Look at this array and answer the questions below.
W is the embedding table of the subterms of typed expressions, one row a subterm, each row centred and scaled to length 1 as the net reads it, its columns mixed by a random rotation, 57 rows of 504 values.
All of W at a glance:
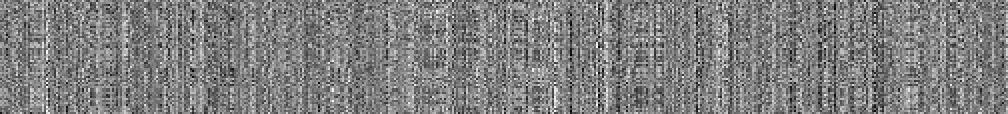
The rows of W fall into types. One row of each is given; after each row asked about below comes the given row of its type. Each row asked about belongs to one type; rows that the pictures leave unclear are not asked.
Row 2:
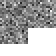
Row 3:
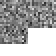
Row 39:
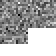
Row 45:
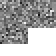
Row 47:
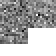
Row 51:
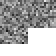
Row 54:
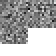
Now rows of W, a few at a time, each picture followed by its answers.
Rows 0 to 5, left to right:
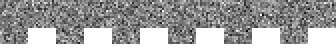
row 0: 54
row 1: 51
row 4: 47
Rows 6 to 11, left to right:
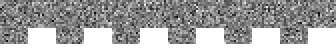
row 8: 54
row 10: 54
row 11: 45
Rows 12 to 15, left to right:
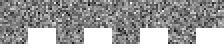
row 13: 2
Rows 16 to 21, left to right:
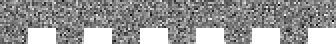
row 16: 3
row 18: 39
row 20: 54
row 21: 51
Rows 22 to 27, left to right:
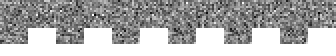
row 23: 47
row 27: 3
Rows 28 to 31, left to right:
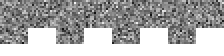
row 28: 51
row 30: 45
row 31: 3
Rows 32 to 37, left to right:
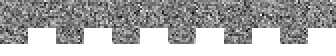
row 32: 51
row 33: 3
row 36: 47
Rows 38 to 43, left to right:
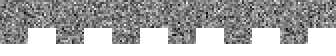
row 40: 47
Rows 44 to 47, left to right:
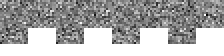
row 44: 45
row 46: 51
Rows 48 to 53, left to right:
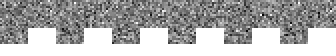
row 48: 2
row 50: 45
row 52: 47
